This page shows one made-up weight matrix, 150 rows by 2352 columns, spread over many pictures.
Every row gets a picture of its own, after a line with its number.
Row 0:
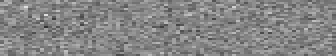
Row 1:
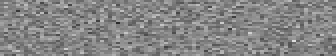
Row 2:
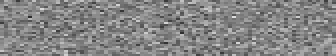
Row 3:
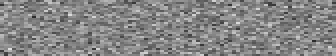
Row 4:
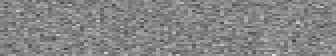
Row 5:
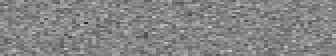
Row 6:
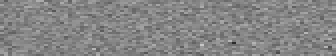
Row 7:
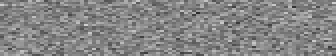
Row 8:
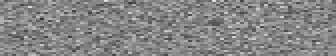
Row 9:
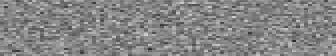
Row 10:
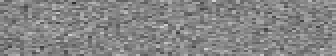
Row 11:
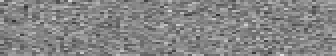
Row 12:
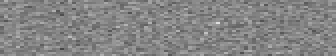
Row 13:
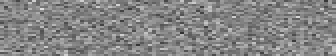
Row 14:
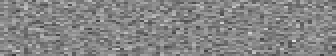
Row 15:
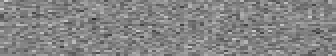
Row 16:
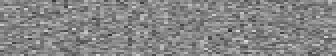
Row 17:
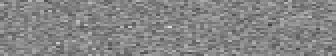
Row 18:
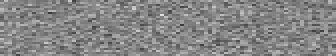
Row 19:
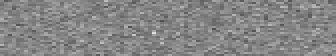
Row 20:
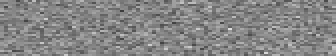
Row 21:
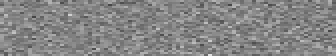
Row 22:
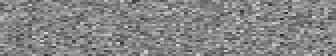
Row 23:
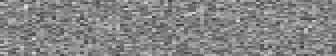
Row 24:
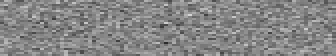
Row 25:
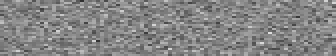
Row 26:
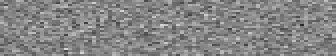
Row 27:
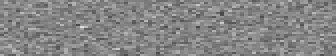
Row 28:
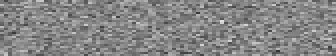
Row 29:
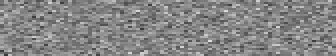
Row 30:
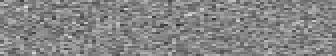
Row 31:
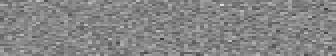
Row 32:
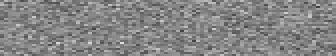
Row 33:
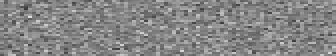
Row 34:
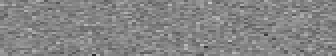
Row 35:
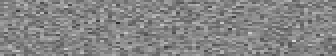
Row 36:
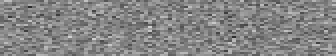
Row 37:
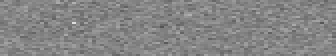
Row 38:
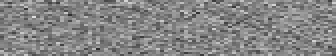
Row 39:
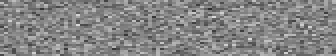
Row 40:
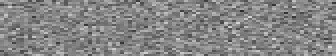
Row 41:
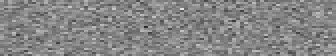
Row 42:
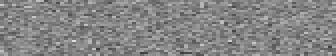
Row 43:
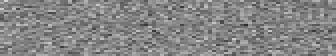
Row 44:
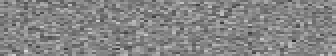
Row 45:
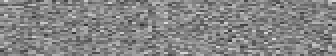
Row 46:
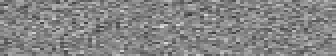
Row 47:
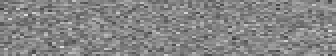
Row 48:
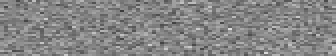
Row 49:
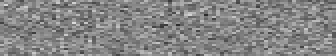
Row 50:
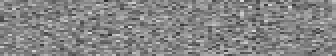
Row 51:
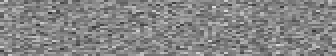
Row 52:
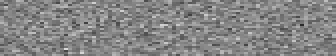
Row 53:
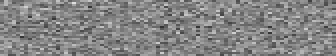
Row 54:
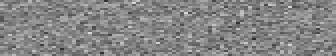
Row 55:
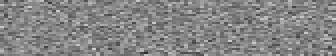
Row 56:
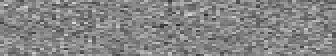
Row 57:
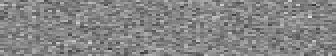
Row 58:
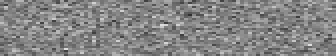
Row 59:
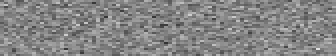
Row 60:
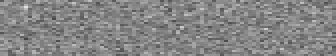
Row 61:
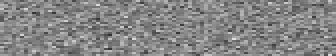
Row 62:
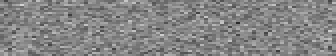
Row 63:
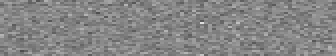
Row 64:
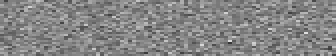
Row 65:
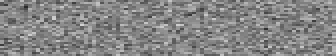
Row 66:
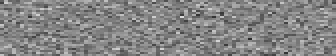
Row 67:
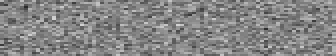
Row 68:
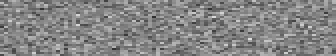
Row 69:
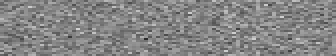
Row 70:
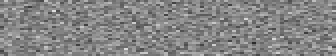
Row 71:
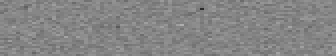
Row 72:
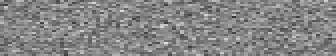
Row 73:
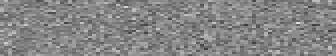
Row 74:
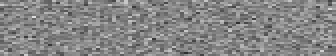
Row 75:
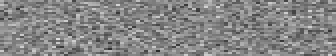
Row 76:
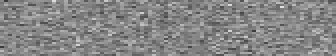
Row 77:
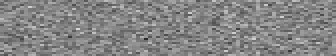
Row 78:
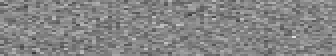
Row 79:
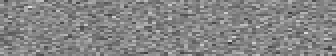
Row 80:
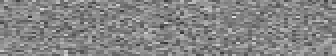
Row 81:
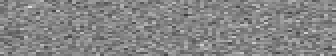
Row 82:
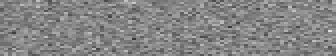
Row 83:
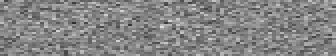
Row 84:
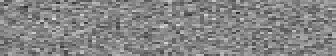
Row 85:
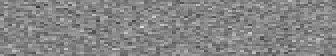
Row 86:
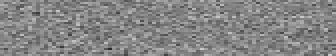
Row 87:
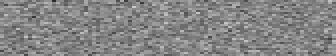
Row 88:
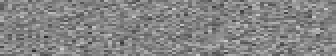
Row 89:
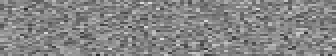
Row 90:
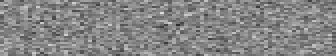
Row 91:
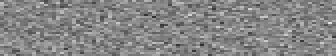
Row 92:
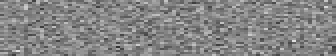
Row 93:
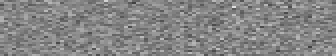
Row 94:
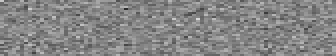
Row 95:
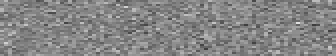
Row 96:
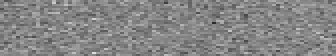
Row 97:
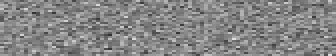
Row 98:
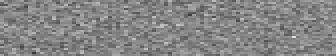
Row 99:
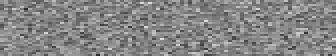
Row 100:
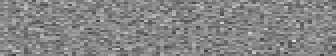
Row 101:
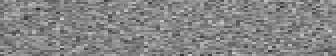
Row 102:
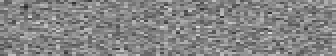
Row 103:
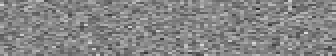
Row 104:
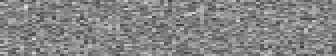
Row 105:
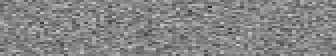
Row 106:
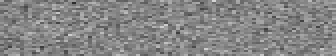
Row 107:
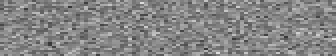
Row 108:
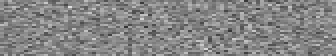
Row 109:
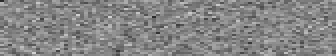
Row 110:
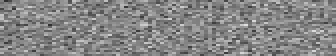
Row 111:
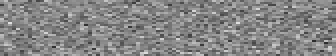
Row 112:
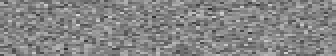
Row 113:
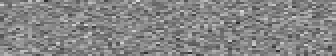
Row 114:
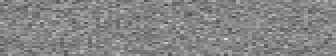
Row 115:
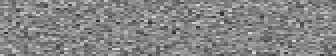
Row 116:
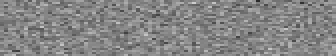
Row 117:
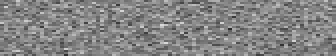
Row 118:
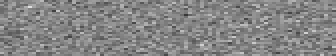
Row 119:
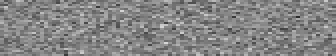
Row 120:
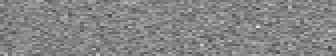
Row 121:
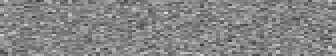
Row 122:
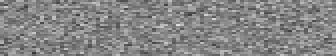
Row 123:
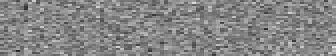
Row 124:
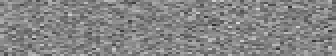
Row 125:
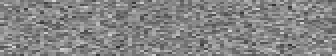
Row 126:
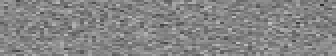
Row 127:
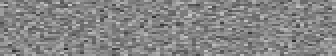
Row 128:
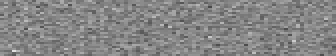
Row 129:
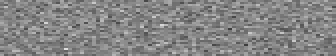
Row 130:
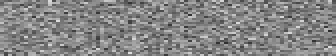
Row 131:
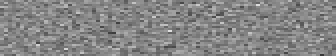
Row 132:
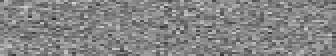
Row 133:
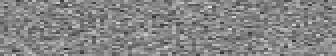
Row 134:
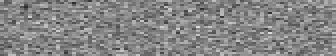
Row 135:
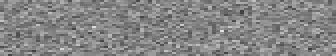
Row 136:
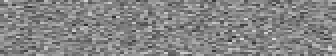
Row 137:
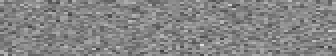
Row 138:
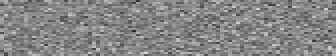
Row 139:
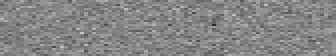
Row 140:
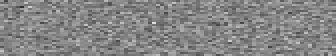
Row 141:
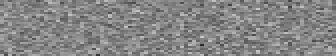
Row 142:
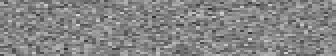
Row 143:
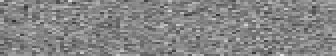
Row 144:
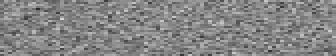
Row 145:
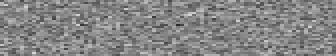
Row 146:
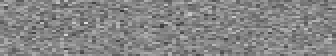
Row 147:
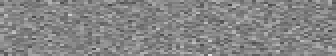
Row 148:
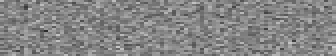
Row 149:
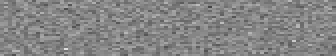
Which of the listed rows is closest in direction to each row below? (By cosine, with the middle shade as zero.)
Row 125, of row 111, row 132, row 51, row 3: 111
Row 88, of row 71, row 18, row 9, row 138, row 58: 138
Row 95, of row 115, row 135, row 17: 115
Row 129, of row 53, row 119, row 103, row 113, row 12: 119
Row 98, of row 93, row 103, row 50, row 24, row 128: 128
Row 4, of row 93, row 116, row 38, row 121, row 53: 116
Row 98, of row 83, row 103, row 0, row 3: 83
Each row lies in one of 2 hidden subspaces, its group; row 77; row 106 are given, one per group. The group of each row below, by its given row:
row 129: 106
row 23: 106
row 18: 77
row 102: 106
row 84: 106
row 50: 77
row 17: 77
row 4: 106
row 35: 106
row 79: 77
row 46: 106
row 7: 77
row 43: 77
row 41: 77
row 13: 106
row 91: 106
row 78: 106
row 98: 106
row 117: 106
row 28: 77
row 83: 106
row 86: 77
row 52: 106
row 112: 106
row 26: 106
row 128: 106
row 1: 106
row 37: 106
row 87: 77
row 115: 106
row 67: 106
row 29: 77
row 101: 77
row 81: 77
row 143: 106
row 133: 106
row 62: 77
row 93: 77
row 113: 77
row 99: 77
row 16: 77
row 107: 77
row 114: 106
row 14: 106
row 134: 106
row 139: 77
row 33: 106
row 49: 106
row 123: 106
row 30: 106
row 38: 77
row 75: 77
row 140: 77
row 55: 77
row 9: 106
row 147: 77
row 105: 106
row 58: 106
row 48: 106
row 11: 106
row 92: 106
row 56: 106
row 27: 106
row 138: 77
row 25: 106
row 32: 77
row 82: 77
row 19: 77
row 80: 106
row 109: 106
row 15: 77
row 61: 77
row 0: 106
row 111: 77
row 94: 106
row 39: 106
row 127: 106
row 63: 77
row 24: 106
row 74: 77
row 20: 106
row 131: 106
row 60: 106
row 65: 106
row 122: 106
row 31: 77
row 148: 106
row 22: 77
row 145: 106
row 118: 77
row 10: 106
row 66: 106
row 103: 77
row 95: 77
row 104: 106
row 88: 77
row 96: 77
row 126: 106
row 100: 106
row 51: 77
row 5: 106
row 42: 77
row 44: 106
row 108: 77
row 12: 77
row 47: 77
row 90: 106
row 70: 77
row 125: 77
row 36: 77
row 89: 77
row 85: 106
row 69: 77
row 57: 77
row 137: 77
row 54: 77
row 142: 106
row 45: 77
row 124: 77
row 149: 106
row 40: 77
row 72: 106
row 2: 106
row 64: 77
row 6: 77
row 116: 106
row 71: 106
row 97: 77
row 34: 77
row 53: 106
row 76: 77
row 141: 77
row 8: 77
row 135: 77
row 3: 77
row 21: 77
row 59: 106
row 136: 77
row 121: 77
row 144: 77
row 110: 77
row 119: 106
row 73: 77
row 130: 77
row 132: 106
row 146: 106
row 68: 106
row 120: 77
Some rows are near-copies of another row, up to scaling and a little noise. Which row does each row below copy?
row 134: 102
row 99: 89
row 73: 95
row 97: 61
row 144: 101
